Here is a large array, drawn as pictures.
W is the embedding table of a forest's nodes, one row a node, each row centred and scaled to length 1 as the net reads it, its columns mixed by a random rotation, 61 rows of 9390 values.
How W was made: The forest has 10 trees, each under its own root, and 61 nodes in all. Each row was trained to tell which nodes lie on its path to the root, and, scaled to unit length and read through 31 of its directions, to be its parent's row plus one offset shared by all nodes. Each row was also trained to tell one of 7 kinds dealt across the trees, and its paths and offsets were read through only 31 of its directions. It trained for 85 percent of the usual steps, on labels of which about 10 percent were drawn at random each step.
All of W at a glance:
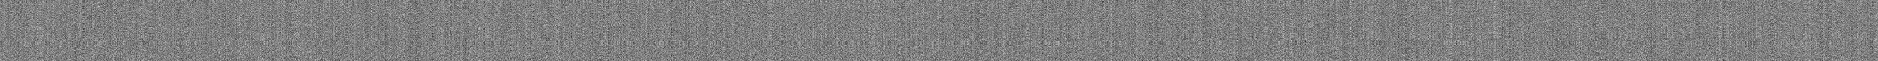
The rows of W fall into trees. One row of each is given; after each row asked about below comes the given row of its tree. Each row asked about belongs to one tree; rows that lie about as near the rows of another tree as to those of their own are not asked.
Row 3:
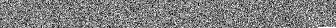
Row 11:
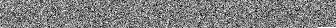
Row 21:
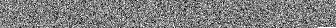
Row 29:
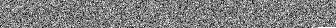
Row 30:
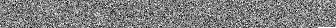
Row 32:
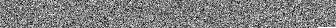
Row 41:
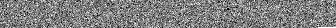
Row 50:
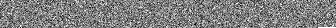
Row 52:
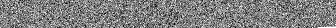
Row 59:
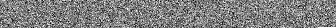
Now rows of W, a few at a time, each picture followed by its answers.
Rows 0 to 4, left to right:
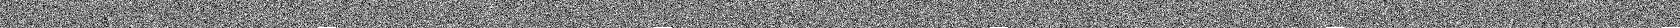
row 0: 32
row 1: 29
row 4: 11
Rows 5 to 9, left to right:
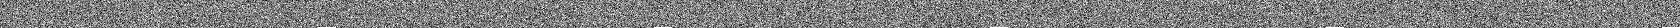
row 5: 41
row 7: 3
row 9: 30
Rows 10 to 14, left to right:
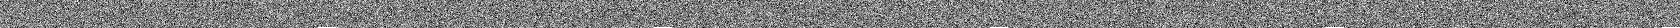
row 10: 21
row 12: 30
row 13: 21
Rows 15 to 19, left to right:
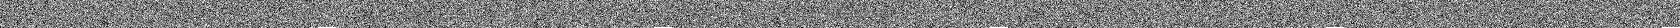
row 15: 32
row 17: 32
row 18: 50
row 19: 41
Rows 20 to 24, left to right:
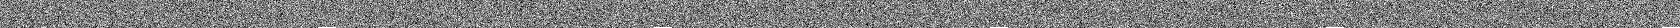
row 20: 30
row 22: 50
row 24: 32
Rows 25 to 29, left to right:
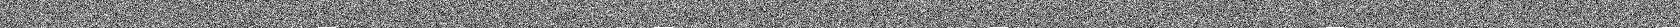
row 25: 41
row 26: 59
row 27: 11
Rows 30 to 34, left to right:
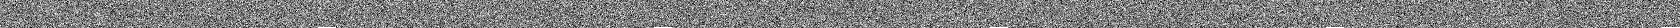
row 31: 29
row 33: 59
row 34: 21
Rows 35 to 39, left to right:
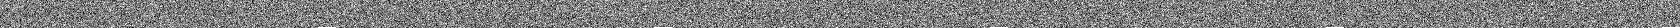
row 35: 29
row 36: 59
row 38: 3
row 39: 50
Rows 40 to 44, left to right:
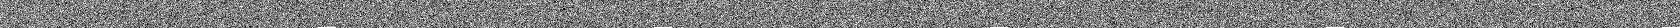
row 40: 52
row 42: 29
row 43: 32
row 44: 41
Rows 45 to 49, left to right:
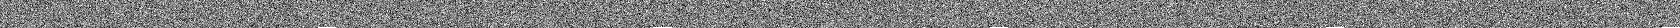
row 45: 3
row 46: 21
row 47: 29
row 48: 52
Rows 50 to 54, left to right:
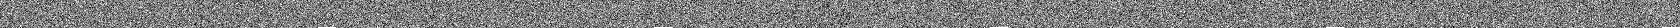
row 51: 41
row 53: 29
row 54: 3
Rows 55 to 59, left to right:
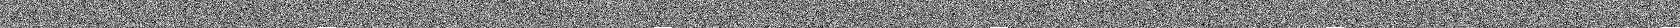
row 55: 21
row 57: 30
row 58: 50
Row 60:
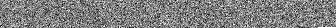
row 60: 29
